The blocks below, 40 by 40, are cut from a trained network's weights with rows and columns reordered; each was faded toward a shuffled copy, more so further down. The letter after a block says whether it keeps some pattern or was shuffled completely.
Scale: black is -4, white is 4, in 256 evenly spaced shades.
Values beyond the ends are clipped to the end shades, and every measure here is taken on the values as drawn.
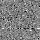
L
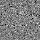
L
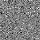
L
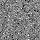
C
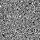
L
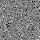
C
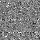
L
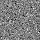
C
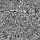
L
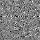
L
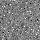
C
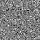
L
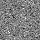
C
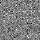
L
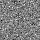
C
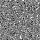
C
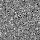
C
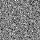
C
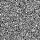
C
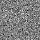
L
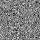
C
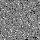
C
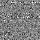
L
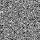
L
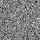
C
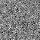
L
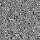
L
